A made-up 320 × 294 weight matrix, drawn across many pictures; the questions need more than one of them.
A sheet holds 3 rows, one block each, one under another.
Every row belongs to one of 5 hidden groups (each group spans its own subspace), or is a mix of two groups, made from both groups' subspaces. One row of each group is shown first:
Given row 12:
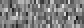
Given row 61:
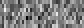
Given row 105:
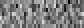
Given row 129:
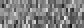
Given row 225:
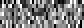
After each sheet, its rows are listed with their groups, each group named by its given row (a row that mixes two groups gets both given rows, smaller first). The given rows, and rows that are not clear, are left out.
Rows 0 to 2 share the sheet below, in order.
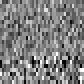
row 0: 129
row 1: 61
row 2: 12 and 105
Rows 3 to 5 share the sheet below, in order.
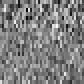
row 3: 61
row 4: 12 and 129
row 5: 129
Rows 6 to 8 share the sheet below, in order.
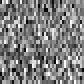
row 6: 129
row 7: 129
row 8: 105
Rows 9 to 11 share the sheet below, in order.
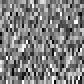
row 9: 12
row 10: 225
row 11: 225
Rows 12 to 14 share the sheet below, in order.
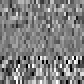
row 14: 61
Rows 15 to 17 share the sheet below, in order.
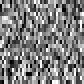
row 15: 105
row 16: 12
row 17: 61
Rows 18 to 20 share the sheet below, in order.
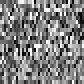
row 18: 12
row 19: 129
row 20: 61
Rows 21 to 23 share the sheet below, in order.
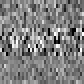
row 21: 105
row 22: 225
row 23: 61
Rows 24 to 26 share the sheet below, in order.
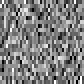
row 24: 61
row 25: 12
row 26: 225
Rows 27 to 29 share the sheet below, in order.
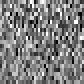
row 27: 12
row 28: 61 and 129
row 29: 225
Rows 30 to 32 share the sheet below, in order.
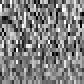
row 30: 105
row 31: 61
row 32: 105
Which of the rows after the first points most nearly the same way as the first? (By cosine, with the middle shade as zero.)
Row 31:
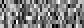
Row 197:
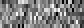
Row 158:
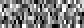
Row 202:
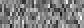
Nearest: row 158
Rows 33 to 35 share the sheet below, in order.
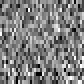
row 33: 61 and 105
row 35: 61 and 129
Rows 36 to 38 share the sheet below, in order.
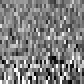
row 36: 129
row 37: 12
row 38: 129
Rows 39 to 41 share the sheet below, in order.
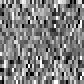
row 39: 225
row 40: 129
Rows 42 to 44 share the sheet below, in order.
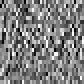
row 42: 61
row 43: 225
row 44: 12
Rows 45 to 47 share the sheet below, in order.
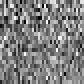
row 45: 129
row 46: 12 and 61
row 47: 129
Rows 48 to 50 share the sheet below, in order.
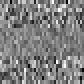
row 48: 12
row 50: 105
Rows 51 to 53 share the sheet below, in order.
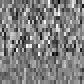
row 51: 225
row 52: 61
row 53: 105
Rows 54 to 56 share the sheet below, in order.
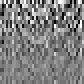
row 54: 225
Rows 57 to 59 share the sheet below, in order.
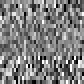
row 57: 105
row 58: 105
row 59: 61
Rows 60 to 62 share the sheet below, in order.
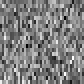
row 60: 129
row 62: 129
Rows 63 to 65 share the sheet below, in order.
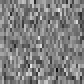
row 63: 12
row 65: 61 and 105
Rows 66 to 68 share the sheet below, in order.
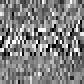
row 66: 225
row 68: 129
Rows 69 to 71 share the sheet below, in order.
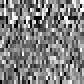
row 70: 12
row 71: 129
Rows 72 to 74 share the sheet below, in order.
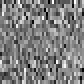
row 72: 225
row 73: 129
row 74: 105
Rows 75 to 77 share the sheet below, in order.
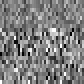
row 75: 61
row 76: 129
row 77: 129
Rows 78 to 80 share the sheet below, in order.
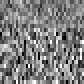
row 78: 12 and 61
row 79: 105
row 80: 61
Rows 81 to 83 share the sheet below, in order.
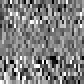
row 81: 12
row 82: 225
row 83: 129
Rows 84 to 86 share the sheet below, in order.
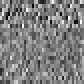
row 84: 12
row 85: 105
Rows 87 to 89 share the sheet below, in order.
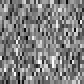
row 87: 12 and 61
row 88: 61
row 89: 129
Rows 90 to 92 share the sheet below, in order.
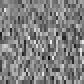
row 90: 61
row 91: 105
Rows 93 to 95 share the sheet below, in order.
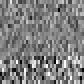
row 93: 12 and 129
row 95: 105
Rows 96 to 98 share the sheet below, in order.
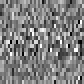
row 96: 225
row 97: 12
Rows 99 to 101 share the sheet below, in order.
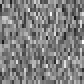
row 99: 105
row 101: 105
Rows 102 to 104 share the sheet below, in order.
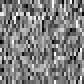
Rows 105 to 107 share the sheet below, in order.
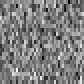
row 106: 12 and 105
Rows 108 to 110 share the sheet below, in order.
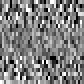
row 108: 12 and 105
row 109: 105
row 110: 129
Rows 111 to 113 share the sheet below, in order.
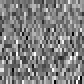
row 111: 105
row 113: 225
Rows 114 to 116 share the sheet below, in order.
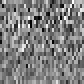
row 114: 129
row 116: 61
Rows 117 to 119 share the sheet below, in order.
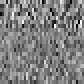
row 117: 225
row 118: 61
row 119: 61 and 129
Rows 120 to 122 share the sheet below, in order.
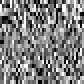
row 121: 225
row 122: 61
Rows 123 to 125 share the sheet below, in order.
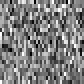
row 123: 12
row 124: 105
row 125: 129
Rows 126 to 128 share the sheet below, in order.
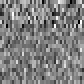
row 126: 225
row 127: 12
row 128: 105
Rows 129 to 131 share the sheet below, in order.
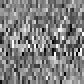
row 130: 225
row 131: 129
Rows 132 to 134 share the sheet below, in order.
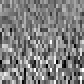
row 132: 105
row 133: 105
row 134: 105
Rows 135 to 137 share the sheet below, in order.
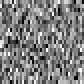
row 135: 225
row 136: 12
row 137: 12
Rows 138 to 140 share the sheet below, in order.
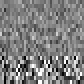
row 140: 61
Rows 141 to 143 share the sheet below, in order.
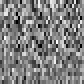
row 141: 61 and 129
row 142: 61
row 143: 105 and 129
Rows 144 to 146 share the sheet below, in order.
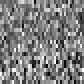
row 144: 12
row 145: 61
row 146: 105
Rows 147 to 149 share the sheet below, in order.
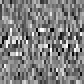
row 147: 105
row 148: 12
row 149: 61
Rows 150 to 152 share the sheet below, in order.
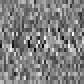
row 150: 12
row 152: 129
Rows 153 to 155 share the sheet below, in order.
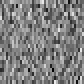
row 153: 105
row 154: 225
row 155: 225
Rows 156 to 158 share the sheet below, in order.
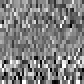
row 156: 129
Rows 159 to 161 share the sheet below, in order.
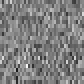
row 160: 129
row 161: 61
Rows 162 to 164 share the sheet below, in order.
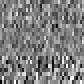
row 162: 12 and 61
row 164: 12 and 129
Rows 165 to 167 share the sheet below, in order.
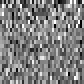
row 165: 225
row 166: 12
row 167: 12
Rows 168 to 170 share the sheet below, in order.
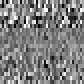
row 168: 129
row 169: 129
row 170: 129
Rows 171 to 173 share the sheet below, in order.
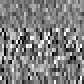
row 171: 105
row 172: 61
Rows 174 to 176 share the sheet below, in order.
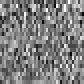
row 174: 105
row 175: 129
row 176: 61 and 129
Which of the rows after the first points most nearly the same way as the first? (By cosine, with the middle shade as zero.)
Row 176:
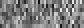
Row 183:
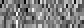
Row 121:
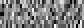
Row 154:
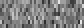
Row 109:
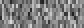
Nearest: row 183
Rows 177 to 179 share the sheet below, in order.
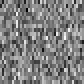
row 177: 61
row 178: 105
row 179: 61 and 105
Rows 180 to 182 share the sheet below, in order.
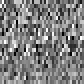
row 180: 61
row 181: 129
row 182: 129
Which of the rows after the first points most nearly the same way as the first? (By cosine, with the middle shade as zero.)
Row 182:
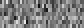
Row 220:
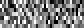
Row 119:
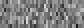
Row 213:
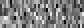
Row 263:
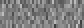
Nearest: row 213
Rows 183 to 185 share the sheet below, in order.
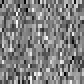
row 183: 61
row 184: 105 and 129
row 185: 129
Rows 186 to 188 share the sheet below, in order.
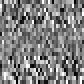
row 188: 61 and 105
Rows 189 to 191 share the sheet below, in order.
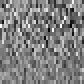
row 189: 129
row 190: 225
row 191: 105
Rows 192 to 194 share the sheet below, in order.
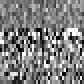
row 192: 105
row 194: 12 and 129
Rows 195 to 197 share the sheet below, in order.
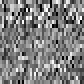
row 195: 61
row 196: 61 and 129
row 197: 12 and 129
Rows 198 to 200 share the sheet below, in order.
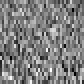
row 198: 61 and 129
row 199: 129
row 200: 105
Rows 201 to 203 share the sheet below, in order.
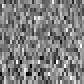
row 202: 12 and 61
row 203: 61 and 105
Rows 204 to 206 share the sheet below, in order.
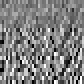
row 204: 129
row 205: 225
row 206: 225
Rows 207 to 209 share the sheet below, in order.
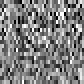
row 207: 61
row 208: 61 and 225
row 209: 12
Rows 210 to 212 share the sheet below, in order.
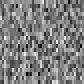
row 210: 105
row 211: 61
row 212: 61
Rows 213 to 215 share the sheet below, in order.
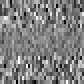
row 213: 105 and 129
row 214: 225
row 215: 61
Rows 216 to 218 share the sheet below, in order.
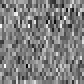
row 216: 129
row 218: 61
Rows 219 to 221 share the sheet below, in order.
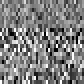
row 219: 61
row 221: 129
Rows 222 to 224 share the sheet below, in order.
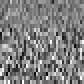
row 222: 12
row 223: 105
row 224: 12
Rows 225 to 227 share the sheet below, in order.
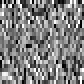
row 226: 61 and 129
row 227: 105
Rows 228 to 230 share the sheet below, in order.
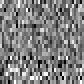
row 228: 61
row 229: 105
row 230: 12
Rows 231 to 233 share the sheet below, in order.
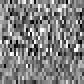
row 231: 12
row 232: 12
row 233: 61
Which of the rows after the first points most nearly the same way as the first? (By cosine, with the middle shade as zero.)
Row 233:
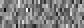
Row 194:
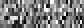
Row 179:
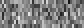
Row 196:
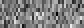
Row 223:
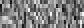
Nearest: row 179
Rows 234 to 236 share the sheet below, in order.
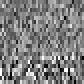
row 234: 129
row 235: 61
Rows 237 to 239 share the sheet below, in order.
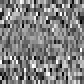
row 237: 12
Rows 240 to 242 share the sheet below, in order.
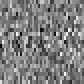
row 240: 12
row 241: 61 and 105
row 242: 129
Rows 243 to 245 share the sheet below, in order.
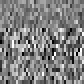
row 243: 12
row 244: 225
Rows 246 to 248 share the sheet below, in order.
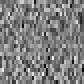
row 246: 12
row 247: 129
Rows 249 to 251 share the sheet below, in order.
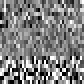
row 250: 105 and 129
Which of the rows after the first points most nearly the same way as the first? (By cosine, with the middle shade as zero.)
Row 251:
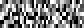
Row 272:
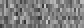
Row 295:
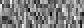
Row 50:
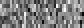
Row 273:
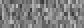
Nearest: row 272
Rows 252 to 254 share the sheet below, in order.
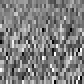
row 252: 129
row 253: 225
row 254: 225
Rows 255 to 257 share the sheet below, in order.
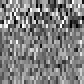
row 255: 129
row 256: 12
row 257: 12
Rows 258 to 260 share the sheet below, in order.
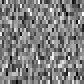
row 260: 12
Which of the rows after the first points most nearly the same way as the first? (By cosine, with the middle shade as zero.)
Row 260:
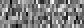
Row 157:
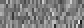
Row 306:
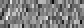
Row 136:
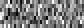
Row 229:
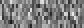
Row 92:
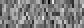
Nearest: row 136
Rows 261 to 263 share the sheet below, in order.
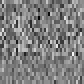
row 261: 61 and 129
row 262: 61
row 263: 225
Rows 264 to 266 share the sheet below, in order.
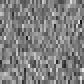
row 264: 225
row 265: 61
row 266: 105
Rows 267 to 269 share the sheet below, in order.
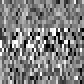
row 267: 61 and 225
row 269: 12
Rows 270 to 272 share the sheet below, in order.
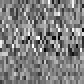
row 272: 129
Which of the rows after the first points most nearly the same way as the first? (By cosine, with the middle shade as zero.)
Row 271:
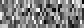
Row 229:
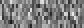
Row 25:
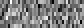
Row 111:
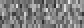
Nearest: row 229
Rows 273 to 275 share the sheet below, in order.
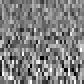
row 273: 105
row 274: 12
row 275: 105
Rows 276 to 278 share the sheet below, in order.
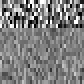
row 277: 129
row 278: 105
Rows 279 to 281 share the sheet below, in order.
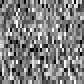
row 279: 61
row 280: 12
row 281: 105
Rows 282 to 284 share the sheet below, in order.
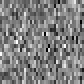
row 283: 129
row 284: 105
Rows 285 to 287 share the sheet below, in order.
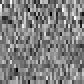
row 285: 105
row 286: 12 and 129
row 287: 12 and 129
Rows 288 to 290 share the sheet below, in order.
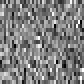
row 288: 225
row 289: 129
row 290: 105
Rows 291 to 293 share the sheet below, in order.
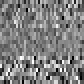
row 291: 61
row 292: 105
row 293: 12
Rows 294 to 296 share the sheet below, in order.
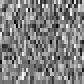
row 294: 61
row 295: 105
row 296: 225
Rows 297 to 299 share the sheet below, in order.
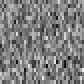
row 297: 61
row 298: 105
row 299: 105
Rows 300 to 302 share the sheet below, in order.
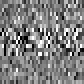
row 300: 61
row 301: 61
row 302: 12
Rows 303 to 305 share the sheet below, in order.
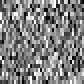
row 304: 225
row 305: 105 and 129
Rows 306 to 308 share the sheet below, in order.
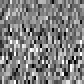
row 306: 12
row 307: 12
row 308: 61 and 129
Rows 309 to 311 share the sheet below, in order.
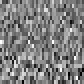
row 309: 129
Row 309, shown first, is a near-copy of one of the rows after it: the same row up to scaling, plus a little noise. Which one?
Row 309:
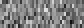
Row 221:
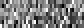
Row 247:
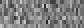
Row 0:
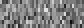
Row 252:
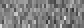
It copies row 0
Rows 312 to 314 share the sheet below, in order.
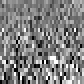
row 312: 129
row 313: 61
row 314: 129
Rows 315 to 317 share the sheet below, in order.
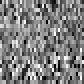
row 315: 129
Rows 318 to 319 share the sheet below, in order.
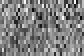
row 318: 61
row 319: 129 and 225
